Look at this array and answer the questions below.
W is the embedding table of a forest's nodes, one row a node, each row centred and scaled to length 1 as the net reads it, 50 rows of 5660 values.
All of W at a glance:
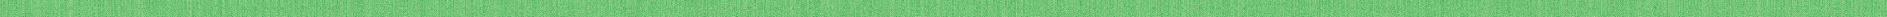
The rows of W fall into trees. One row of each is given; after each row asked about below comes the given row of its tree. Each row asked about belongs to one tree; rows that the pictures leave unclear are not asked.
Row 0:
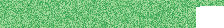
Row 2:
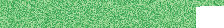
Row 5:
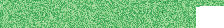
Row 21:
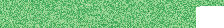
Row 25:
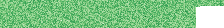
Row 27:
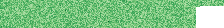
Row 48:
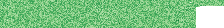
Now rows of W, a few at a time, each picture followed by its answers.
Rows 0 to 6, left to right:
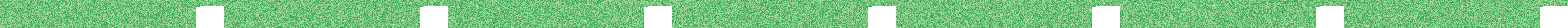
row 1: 0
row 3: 0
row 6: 48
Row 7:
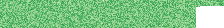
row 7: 25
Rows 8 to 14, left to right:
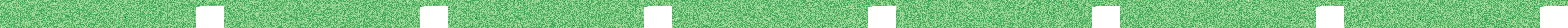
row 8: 0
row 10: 0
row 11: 25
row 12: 5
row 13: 48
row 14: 48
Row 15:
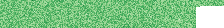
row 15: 2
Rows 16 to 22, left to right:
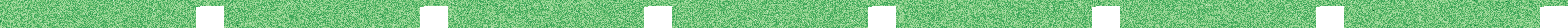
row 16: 0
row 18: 21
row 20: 5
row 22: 25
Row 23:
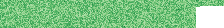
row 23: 27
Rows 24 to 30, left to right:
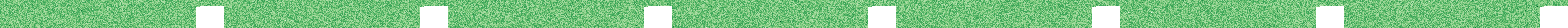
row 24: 21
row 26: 25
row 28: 25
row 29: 2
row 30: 0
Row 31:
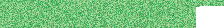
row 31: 0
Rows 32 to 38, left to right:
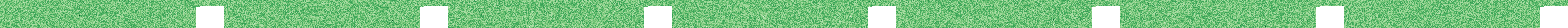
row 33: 21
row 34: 27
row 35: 5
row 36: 21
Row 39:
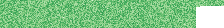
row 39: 2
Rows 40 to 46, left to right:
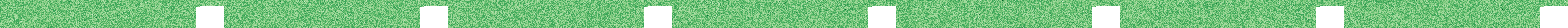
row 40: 48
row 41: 48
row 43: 27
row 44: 2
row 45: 27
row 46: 21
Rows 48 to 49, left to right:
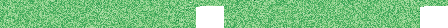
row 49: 2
